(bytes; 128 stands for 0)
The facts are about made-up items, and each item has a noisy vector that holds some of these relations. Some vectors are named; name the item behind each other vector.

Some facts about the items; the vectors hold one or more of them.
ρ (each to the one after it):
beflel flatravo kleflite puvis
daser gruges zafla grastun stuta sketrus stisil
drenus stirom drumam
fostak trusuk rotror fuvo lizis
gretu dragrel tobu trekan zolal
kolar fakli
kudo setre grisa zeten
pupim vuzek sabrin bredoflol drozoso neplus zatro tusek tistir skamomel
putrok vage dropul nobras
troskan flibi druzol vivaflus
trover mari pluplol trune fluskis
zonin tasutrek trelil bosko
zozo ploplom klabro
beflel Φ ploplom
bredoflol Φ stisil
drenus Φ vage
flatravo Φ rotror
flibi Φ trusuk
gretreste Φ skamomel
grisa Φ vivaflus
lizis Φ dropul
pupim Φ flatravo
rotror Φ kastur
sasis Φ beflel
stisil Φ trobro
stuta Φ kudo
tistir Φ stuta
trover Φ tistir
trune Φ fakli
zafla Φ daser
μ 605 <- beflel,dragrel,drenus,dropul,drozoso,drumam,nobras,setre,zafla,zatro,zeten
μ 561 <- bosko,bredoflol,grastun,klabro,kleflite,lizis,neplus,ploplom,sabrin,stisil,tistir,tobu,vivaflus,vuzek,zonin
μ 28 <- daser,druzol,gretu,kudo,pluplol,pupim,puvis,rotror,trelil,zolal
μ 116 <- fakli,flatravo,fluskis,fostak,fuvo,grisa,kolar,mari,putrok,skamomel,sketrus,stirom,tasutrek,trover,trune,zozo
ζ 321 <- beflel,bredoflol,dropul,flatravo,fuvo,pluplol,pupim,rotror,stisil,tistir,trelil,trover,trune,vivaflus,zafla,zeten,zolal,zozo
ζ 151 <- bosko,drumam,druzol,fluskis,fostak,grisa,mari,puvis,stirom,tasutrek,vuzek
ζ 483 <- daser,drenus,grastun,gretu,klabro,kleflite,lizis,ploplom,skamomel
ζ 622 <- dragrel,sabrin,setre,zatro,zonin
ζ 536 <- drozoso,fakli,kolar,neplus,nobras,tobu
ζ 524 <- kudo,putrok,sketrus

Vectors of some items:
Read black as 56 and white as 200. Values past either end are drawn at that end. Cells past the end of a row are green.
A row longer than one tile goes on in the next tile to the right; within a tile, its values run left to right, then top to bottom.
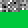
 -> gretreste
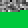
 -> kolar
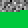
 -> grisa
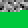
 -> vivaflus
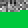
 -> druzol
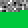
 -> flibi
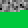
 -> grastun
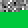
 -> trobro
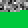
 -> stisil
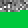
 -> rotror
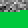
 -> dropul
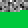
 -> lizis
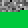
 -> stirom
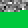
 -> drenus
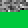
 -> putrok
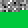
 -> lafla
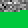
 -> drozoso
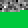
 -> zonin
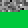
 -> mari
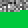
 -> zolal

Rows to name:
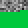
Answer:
sketrus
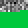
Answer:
kudo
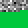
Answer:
stuta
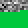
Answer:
nobras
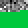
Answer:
pupim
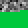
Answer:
vuzek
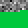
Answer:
zafla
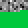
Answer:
klabro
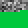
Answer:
beflel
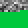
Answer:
zeten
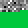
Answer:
sasis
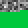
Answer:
bredoflol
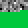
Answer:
bosko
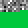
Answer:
kastur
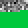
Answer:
gretu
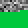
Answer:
drumam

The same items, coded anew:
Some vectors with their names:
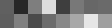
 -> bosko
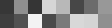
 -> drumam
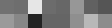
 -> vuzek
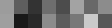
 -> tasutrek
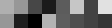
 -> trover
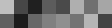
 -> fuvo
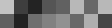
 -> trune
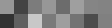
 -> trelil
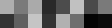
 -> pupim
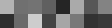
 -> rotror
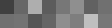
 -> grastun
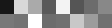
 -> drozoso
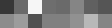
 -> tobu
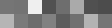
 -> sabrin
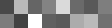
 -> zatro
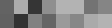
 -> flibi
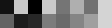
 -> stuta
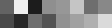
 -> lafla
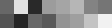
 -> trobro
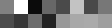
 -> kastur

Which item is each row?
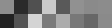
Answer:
zolal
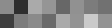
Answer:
stisil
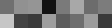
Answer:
kolar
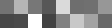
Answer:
dropul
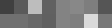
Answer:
ploplom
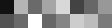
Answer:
nobras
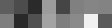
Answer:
fakli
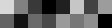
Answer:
flatravo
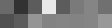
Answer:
druzol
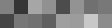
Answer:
vivaflus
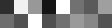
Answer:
drenus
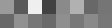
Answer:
bredoflol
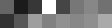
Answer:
puvis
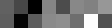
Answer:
skamomel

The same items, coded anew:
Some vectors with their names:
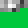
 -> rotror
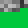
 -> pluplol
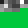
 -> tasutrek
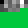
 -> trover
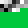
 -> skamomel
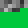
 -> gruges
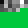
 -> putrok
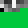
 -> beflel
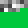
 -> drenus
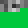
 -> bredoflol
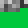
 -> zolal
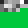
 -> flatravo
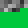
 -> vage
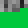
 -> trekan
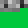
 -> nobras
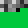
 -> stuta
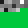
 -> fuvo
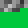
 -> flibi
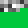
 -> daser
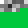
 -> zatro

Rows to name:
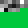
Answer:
fluskis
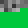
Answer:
vivaflus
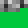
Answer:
drozoso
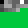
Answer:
fakli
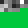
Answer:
grisa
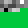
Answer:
sketrus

